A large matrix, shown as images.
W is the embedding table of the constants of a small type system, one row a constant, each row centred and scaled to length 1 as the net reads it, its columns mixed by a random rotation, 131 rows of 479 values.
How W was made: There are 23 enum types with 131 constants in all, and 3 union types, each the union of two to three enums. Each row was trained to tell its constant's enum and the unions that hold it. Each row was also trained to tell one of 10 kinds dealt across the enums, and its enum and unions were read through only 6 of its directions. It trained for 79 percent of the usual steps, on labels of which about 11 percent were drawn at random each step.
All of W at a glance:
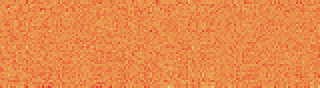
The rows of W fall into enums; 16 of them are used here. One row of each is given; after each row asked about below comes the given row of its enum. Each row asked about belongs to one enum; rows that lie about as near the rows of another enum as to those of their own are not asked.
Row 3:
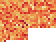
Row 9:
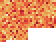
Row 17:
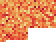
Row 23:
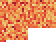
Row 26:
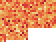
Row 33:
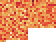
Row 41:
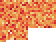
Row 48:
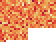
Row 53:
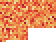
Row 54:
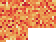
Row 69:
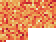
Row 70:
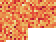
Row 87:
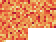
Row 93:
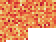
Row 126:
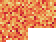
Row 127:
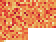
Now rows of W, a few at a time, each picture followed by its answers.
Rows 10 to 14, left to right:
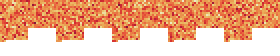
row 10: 53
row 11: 69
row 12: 70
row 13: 48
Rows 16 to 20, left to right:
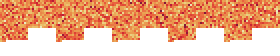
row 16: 69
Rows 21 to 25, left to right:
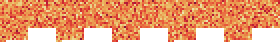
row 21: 93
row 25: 17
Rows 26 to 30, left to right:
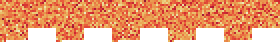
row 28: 41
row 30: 17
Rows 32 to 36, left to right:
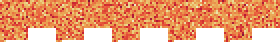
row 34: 70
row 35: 17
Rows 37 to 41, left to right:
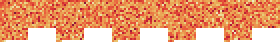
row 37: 87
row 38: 87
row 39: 69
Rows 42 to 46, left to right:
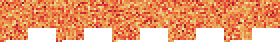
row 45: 87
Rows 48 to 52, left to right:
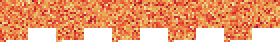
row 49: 69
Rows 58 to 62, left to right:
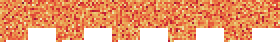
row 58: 69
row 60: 48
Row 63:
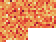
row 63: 9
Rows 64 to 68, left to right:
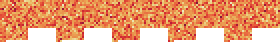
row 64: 48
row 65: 33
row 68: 93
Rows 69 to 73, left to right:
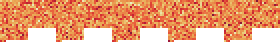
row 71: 17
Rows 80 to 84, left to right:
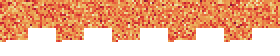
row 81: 70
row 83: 41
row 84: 70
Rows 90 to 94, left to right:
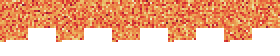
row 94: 17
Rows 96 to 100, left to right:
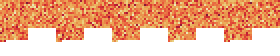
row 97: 87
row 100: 126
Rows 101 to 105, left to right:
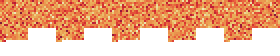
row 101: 9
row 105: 87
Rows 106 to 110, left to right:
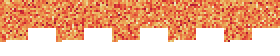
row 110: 126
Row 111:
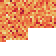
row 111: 9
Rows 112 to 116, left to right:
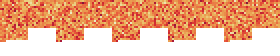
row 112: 48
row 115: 9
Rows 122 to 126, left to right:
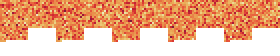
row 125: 93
